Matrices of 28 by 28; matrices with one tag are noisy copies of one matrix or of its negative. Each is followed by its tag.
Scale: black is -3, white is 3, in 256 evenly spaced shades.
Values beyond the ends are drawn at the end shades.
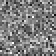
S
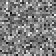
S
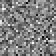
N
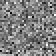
S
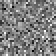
N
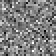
N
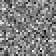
N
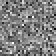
S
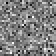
S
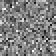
N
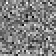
S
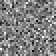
N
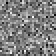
S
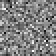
N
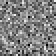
S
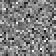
N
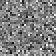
S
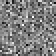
S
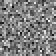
N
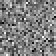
N
